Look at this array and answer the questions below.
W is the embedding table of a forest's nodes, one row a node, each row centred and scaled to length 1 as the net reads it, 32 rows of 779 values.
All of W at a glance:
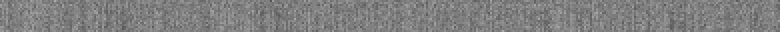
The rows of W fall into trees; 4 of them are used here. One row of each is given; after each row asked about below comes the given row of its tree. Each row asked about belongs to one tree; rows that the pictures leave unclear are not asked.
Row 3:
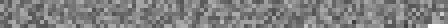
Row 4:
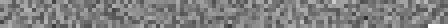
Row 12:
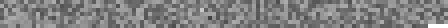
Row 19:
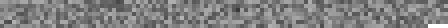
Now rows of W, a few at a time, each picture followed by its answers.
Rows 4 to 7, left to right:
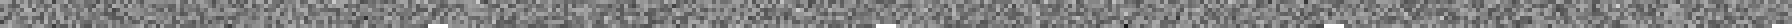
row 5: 4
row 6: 4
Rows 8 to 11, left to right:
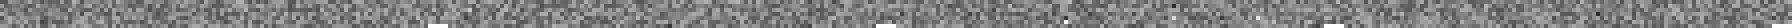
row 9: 19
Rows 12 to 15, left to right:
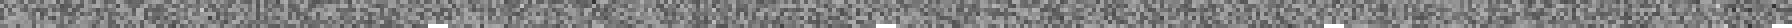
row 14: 12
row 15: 3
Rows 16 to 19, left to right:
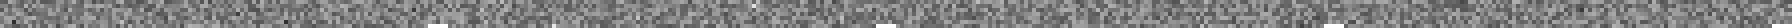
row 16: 12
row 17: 19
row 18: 3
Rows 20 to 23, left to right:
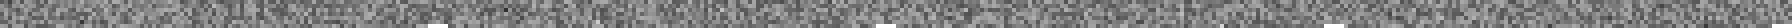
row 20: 3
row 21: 12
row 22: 12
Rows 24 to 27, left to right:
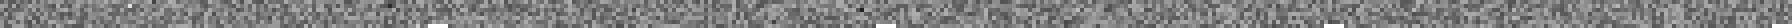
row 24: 3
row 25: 12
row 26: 12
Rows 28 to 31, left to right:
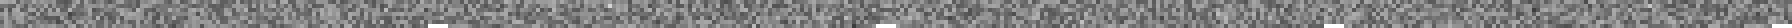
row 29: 3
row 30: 12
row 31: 19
